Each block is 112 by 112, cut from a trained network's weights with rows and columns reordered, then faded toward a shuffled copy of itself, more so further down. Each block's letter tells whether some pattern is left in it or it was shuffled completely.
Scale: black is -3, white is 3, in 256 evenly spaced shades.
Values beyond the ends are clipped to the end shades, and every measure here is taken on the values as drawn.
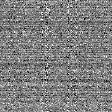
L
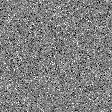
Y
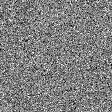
Y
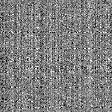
L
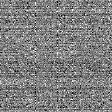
L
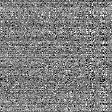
L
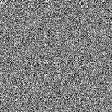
L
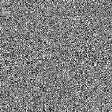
L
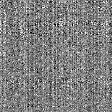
L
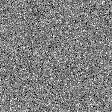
Y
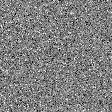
Y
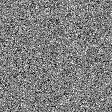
Y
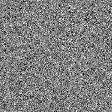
L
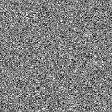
L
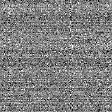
L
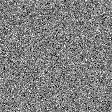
Y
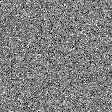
Y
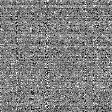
L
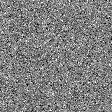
Y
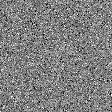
Y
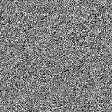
L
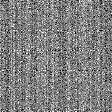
L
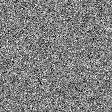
Y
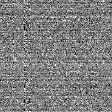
L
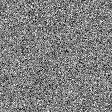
Y
